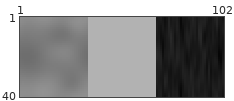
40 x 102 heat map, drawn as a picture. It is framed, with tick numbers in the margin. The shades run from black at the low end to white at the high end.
It is made of 1 by 3 panels. Panel 1,1: middling, smooth, faint in contrast. Panel 1,2: high, flat. Panel 1,3: very low, streaked downward, faint in contrast.
